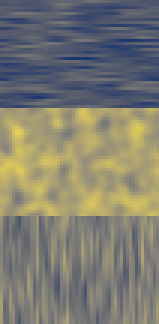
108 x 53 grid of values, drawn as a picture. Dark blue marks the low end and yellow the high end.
It is made of 3 by 1 panels. Panel 1,1: low, streaked across. Panel 2,1: high, blotchy. Panel 3,1: middling, streaked downward.
